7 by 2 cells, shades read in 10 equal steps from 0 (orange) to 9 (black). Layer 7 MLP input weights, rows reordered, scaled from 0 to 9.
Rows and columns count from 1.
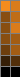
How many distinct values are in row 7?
1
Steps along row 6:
down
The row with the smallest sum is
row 1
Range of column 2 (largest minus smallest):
8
